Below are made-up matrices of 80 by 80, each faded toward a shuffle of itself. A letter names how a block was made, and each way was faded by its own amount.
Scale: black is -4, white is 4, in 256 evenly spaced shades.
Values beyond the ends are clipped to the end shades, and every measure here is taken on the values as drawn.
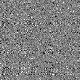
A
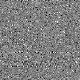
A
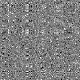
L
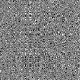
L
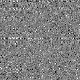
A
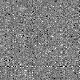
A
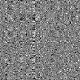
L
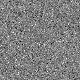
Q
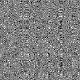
L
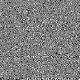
A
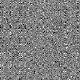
L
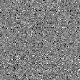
A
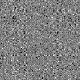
L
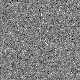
Q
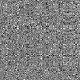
L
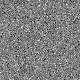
Q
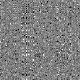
L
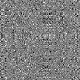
L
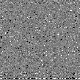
A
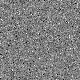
Q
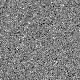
Q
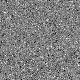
Q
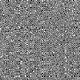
L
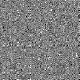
L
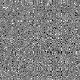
L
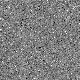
Q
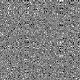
L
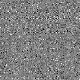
A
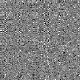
L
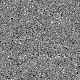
Q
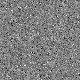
Q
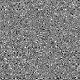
A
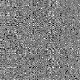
L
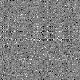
A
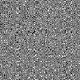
L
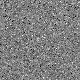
Q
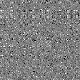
A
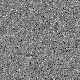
Q
